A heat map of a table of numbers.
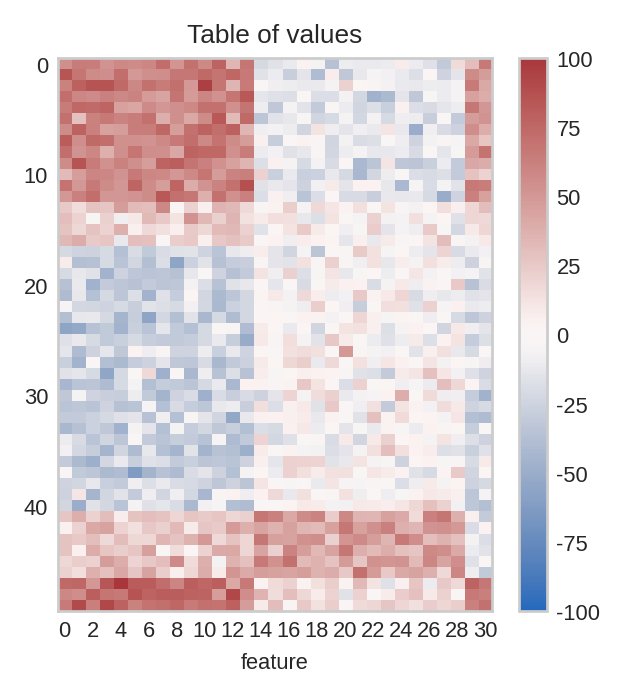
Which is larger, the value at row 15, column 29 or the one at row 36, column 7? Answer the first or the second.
the first
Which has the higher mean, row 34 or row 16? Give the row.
16
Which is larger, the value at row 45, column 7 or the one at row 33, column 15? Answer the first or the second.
the first
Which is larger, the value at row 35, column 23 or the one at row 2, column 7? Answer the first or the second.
the second
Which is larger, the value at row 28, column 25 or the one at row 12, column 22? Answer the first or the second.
the first
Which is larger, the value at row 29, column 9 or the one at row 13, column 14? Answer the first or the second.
the second
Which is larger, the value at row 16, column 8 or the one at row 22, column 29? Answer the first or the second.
the first
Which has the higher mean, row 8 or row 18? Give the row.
8
